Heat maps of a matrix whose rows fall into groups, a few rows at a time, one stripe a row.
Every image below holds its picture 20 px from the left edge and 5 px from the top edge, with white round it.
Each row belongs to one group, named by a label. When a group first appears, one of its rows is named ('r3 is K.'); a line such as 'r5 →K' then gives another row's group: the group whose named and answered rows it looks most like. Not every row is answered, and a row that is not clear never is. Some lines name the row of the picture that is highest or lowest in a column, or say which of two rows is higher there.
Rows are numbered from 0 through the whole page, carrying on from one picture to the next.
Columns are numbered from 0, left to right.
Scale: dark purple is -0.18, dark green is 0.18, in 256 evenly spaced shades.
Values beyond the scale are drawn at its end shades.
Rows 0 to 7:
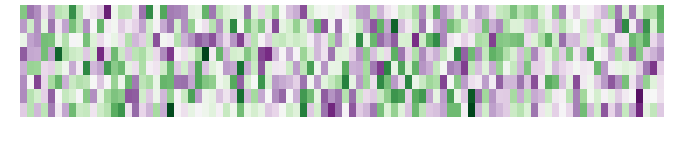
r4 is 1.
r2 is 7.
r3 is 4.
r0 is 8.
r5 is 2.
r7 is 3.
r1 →3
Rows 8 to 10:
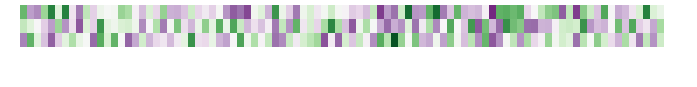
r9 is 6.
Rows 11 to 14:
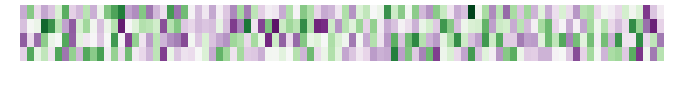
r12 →7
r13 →4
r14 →6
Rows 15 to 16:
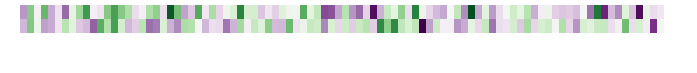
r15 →3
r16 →1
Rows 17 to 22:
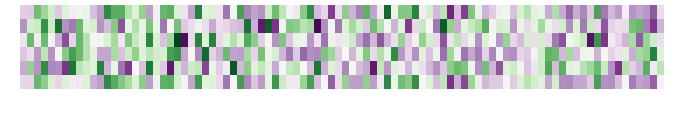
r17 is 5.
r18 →7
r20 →2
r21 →3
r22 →5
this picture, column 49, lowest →19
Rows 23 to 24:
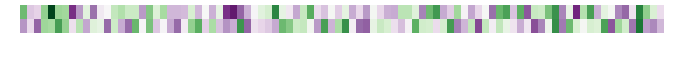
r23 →8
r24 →4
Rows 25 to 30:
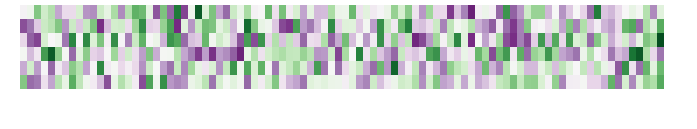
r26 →2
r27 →2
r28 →7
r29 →3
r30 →8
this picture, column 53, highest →29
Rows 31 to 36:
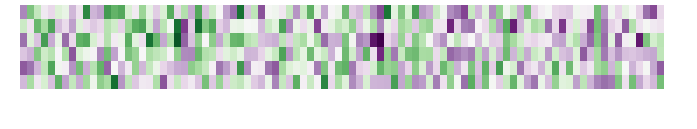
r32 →5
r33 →3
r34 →5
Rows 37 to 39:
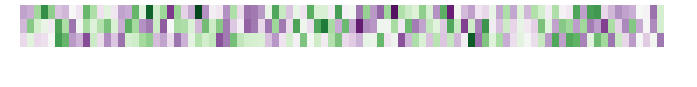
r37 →5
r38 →6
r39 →4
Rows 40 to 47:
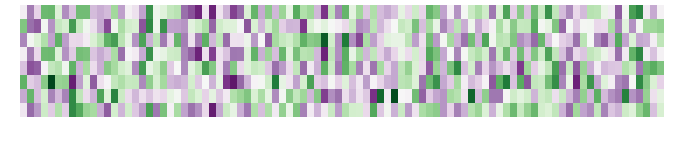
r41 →8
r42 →6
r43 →7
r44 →2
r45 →8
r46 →3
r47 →7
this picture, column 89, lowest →42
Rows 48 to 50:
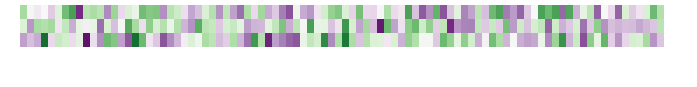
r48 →2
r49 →5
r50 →4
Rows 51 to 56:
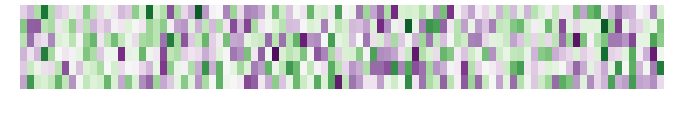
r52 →8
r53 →2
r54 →7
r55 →6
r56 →6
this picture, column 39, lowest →52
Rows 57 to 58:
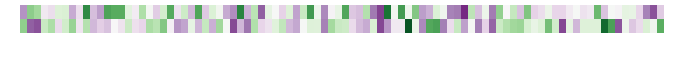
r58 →8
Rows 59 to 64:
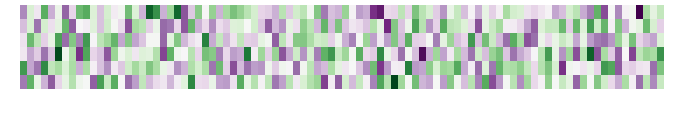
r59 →3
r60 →4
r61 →6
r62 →2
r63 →8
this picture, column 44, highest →62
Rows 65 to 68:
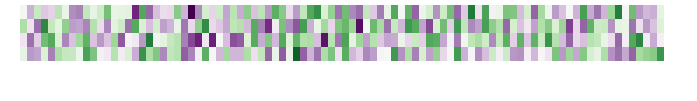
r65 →6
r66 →4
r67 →7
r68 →2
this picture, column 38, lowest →66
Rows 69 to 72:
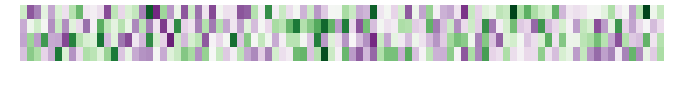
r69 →8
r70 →6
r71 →3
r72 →6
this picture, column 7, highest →71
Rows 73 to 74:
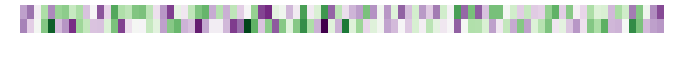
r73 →4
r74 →7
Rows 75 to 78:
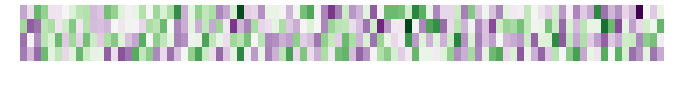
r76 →8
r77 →2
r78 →4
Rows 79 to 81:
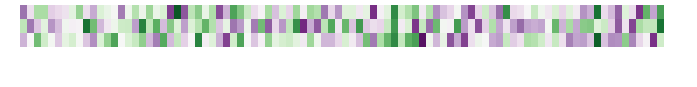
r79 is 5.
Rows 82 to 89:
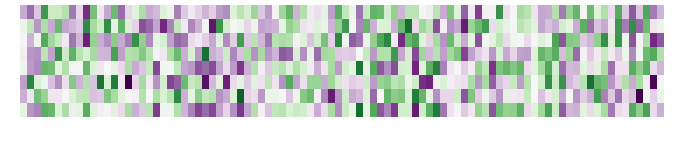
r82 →4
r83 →6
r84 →4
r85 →2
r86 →7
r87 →1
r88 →5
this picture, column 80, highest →83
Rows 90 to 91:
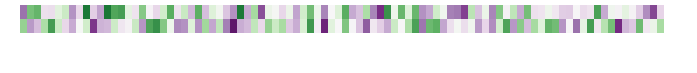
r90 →1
